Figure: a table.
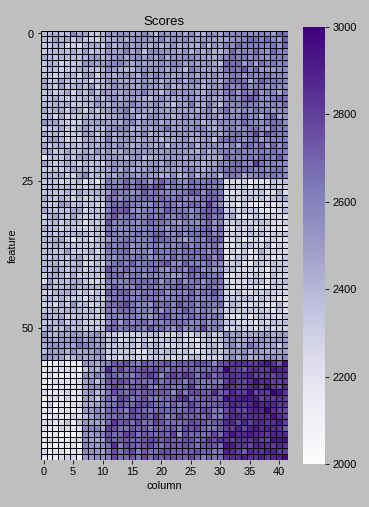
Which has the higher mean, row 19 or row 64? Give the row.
64
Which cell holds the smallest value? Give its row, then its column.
68, 5
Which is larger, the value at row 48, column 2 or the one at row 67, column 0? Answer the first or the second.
the first
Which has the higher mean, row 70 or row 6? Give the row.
70
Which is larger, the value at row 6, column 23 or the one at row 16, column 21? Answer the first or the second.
the second
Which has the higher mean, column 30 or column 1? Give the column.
30
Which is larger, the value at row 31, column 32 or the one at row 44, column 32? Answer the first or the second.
the first
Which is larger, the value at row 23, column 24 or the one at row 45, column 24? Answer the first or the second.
the second
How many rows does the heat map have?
73
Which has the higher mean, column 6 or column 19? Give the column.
19
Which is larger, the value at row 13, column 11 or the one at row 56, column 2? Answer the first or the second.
the first
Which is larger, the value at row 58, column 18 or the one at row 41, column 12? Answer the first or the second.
the first
